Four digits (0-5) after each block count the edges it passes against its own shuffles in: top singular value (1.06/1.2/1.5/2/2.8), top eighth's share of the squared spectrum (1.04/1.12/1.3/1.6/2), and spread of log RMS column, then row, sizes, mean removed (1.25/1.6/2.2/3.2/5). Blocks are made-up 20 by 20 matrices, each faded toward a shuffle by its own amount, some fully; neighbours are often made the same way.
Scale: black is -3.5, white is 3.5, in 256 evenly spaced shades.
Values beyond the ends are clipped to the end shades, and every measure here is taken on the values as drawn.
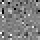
3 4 1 1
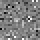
1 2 0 1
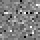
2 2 0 0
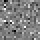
1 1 0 1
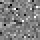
0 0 0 0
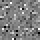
0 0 0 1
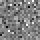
0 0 0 0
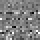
1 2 0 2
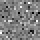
0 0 0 1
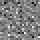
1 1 0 0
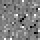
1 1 0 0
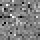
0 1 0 1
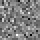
0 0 0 0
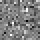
0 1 0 0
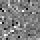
1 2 0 0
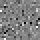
0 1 0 0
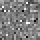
0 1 0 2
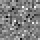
0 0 0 0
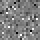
0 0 0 0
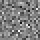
2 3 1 0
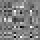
3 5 3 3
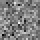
0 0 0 0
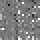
2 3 1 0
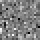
1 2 0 0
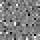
1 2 0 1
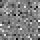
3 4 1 1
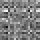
4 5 2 2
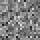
2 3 0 0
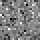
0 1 0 0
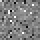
2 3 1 0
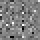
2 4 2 1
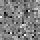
1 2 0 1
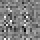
3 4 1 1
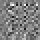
3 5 2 2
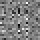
2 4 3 0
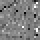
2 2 1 0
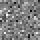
0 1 0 0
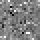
0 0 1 0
